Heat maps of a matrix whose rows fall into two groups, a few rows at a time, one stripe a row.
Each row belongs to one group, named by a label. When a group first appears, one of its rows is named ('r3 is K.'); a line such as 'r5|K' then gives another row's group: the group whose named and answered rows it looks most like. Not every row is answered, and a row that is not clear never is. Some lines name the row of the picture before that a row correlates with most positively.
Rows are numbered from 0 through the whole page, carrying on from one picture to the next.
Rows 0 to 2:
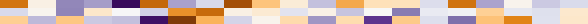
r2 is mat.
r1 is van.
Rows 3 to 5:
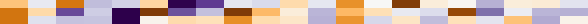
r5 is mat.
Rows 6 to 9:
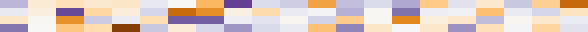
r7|van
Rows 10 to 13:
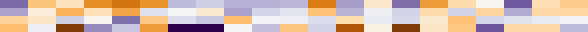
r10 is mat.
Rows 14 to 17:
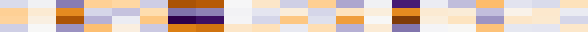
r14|van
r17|van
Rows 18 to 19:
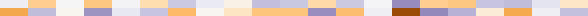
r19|mat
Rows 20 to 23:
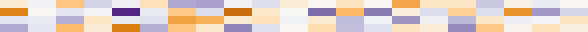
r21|mat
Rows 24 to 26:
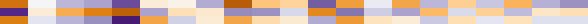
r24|mat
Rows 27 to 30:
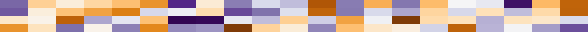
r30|mat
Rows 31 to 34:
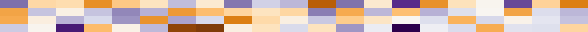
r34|van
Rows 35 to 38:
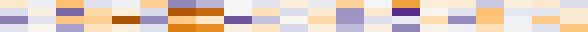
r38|van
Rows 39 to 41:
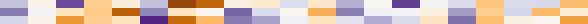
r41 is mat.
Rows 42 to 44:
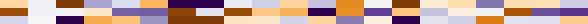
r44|van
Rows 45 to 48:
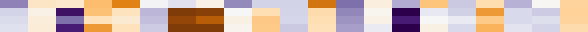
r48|van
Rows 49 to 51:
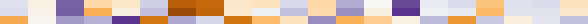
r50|van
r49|van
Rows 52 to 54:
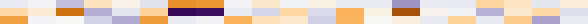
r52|van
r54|mat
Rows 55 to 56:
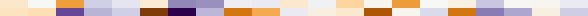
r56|mat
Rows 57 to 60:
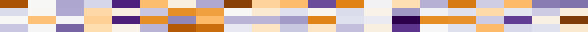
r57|mat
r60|van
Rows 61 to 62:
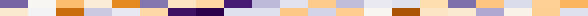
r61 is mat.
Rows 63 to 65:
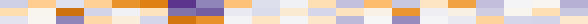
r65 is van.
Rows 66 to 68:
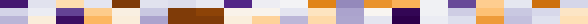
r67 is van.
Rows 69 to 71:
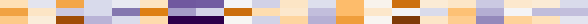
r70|mat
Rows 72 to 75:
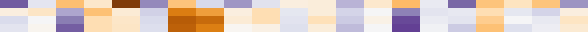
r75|van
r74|van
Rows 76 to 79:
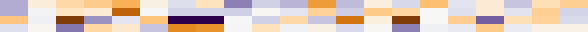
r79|van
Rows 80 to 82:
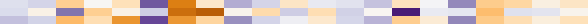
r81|van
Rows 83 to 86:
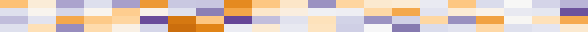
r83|mat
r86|van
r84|mat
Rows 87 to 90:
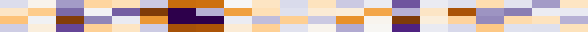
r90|van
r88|mat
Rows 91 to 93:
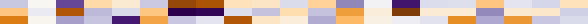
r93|mat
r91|van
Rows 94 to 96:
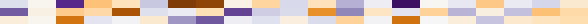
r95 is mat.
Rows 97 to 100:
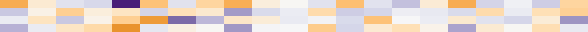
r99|mat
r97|mat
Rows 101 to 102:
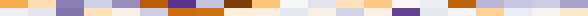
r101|mat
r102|van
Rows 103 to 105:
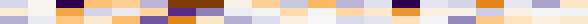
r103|van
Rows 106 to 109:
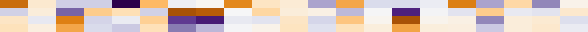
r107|van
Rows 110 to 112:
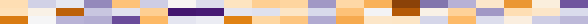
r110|mat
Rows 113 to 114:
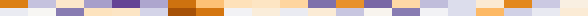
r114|van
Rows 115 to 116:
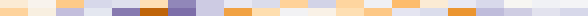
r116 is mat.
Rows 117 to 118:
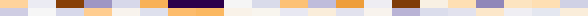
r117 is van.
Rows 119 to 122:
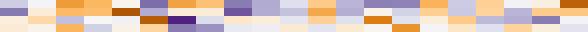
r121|mat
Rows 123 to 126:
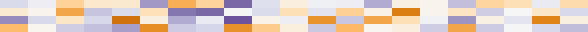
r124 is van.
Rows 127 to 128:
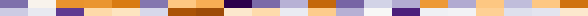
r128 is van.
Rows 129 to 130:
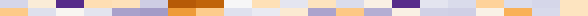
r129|van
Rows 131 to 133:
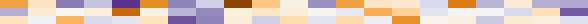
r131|mat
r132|mat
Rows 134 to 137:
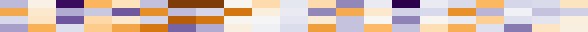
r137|mat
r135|mat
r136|van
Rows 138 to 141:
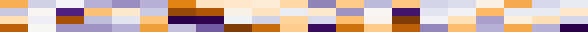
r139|van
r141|mat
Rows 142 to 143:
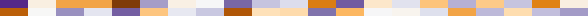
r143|mat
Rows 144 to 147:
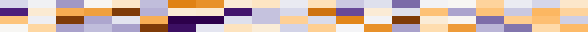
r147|mat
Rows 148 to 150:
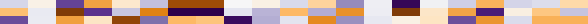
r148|van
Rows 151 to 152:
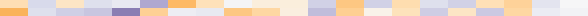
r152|mat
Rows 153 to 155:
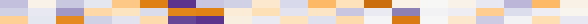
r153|mat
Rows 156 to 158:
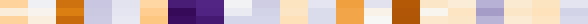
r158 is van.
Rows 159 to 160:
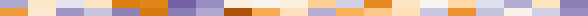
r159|mat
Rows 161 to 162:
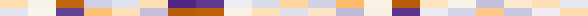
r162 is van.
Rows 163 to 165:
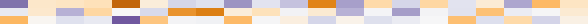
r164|van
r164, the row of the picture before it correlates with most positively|162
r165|mat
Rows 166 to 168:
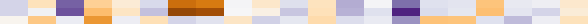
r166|van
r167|van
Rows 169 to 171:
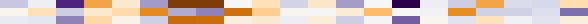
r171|van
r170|mat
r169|van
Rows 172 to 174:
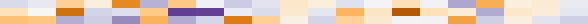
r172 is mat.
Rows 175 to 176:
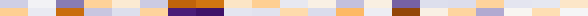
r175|van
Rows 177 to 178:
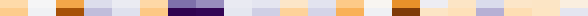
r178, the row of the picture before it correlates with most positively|176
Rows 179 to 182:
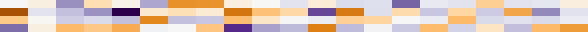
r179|van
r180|mat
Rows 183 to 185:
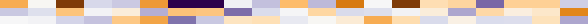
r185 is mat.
